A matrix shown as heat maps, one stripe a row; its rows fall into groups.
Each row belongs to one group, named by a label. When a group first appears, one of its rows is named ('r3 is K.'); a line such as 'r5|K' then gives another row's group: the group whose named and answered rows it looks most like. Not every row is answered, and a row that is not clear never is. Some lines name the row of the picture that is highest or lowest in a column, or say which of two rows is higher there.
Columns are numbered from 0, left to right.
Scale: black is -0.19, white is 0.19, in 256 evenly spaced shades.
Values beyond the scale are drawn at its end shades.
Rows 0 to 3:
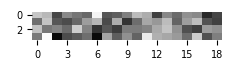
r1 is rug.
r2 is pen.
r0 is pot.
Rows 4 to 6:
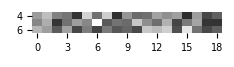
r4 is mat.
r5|pot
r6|rug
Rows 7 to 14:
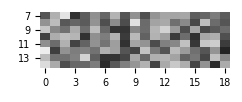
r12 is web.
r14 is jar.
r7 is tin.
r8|mat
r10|mat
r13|pen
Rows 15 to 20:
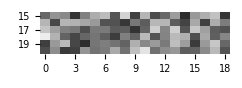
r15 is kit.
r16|pen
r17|rug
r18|jar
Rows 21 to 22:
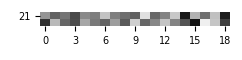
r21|kit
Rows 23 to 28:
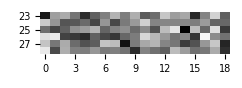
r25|kit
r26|jar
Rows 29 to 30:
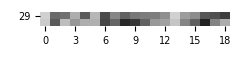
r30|pen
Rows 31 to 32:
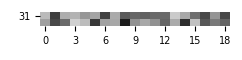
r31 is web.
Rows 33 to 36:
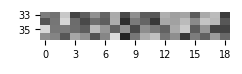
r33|tin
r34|tin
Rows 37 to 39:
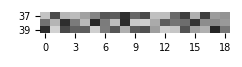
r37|pen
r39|rug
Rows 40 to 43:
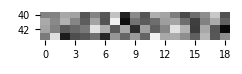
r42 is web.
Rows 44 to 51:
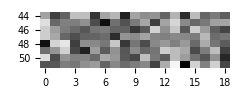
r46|rug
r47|jar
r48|tin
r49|tin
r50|web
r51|kit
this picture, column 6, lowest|45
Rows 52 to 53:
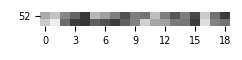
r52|mat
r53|jar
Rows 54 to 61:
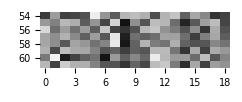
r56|pen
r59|pen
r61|pen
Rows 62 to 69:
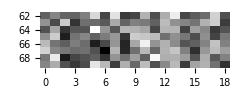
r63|tin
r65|pot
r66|jar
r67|jar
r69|kit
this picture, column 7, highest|62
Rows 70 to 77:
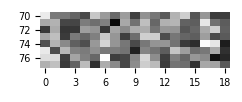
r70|web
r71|jar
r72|kit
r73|pot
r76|pot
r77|pot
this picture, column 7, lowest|71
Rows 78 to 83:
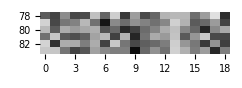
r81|rug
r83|rug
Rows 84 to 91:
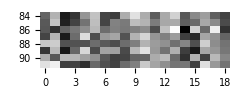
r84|kit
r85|kit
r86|kit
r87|pot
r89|pot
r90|pen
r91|jar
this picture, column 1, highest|91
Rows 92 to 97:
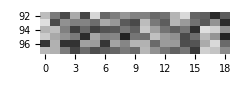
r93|web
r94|jar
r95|mat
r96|kit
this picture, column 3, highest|92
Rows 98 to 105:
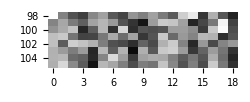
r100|tin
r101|rug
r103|mat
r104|mat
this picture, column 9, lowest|99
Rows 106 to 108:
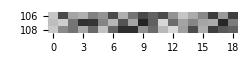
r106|web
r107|rug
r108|pen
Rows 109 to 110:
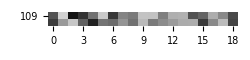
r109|kit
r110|tin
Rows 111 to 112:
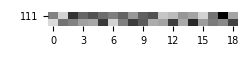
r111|rug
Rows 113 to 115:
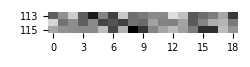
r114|jar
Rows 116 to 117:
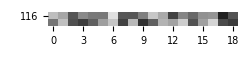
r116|pot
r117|rug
